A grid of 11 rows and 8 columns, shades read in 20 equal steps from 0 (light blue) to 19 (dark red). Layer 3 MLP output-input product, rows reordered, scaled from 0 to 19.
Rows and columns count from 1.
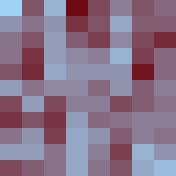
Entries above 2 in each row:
7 8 8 8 8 8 8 8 8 8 7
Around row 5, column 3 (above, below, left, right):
5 7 16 6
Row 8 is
15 12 15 5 10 9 8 8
